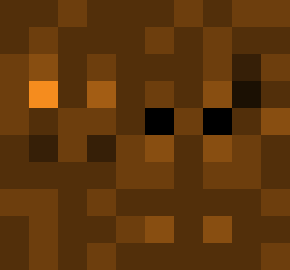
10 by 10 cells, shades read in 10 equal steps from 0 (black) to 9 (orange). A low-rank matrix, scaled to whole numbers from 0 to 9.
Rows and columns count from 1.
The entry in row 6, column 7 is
3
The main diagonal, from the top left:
3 4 3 6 3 5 3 3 3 4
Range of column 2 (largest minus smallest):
7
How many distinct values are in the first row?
2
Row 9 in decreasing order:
5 5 4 4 3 3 3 3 3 3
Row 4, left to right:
4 9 3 6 3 4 3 5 1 3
